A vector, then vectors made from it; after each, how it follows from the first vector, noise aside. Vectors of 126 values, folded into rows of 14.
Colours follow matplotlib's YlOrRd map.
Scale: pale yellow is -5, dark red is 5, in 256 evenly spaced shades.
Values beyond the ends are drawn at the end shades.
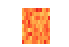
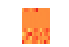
partly zeroed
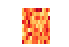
scaled up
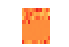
partly zeroed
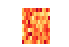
scaled up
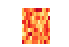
scaled up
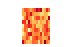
scaled up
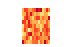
scaled up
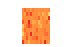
partly zeroed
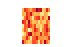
scaled up
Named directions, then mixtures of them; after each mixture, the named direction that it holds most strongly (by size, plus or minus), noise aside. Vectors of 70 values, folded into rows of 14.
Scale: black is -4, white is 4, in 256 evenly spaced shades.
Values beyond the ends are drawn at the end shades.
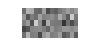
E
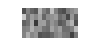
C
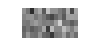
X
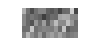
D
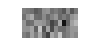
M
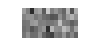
X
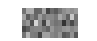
E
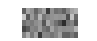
E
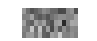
M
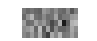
M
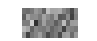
E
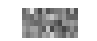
X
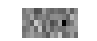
M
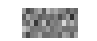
E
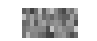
C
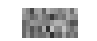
X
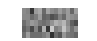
X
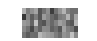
C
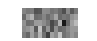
M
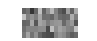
C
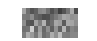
D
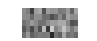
X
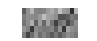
D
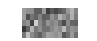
E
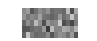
X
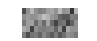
D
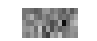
M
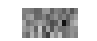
M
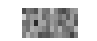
C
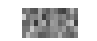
C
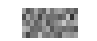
E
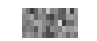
X
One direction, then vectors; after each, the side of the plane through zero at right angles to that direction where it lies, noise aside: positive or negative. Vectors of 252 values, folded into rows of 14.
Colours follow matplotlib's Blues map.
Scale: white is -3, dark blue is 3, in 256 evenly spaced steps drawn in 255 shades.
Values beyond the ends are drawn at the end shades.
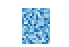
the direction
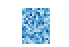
negative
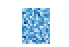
negative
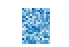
positive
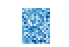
negative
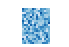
positive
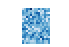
negative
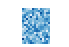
positive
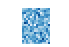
negative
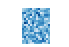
negative
